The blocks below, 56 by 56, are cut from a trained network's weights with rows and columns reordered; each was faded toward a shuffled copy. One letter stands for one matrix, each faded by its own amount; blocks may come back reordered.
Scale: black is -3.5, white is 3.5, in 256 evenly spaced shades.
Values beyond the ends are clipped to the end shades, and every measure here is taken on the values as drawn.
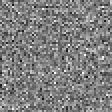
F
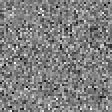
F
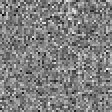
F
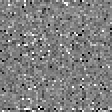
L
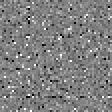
L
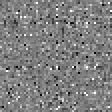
L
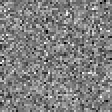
F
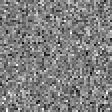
F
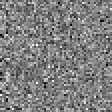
F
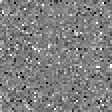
L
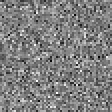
F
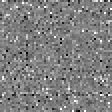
L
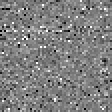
L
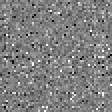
L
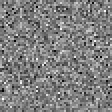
F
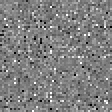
L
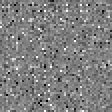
L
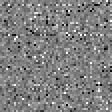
L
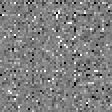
L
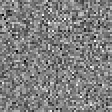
F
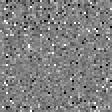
L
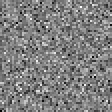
F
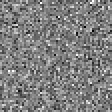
F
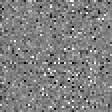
L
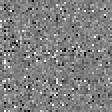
L
